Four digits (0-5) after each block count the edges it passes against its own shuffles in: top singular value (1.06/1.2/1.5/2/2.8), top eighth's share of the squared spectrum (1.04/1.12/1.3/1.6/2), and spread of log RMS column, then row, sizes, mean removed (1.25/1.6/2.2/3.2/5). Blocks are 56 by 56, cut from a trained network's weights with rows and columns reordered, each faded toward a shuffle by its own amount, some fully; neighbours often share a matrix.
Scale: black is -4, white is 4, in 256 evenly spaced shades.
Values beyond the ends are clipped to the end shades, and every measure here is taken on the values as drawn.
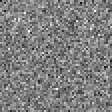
0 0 0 0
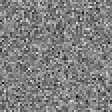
0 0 0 0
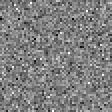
0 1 0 0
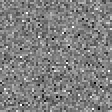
0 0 0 0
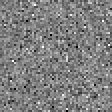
0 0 0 0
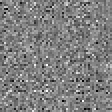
3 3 2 2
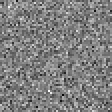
0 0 0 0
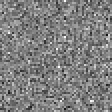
2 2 1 0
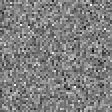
0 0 0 0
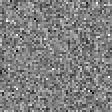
1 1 0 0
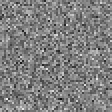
1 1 0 1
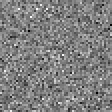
1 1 0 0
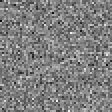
2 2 0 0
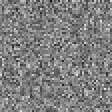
3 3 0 2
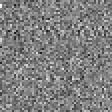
3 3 1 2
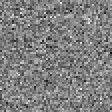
3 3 1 1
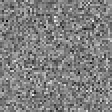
1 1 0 0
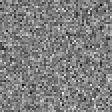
1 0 0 0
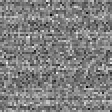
3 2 0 0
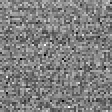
2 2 0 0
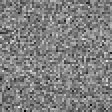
1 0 0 0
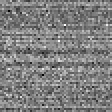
4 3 1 1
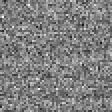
1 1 0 0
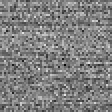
3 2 0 0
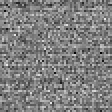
3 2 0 0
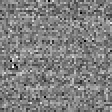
2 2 0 0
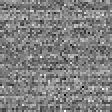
3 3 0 0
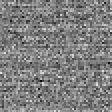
3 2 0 0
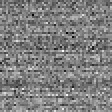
3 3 1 0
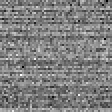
4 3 1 1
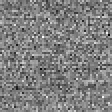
2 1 0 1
